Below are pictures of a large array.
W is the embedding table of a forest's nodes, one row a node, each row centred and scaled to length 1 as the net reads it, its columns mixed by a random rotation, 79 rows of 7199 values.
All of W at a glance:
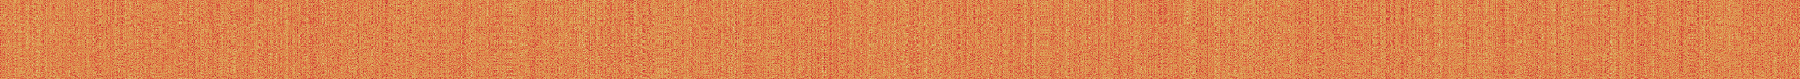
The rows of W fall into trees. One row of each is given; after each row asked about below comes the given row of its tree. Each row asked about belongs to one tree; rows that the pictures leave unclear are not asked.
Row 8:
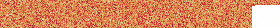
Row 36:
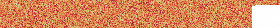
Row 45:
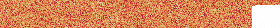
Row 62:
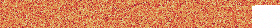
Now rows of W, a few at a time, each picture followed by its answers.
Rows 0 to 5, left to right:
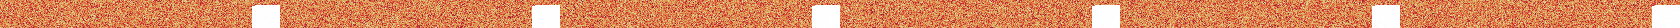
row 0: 8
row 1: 45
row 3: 45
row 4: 62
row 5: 8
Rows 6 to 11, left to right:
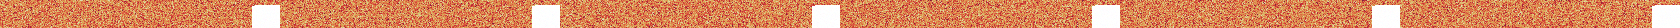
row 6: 8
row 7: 62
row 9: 62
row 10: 62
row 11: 8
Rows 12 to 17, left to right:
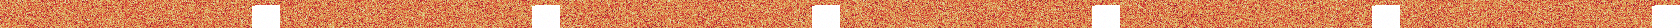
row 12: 8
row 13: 62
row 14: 8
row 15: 45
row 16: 36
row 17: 8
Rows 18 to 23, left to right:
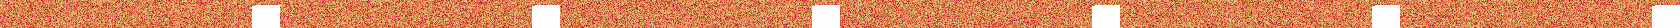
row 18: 8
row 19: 8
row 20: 62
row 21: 8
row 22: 8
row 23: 8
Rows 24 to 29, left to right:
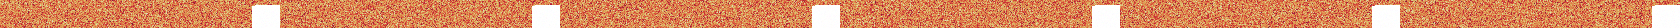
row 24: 36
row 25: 36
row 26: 62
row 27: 45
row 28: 8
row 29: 45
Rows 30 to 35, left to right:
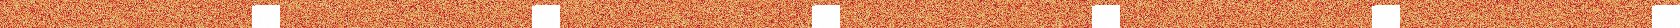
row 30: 45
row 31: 36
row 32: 45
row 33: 62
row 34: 8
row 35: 62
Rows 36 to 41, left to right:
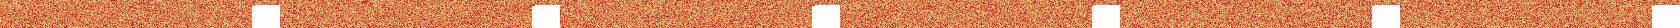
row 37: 8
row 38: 8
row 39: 36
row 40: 62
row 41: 62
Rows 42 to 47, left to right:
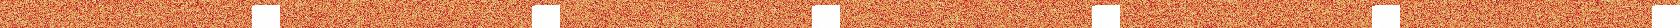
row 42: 62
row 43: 8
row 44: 45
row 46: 8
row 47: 62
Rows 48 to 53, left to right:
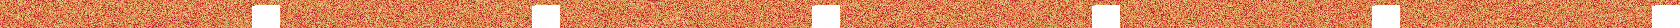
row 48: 8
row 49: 36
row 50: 45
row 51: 36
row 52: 45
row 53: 62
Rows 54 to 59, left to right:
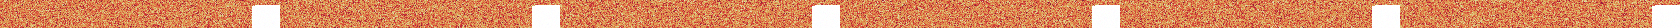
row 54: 62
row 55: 45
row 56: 8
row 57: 62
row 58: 36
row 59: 8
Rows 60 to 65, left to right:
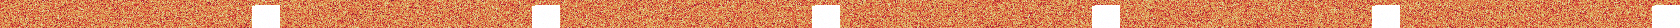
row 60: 62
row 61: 36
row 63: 8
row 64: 45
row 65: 36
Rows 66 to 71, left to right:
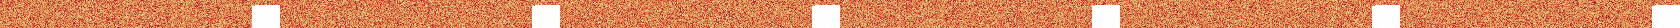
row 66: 62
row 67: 62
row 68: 36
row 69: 62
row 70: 36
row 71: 36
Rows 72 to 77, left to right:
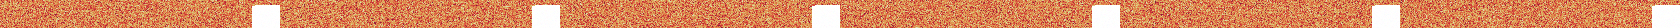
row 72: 36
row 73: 62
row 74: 8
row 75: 36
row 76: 45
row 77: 62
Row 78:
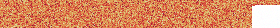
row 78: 8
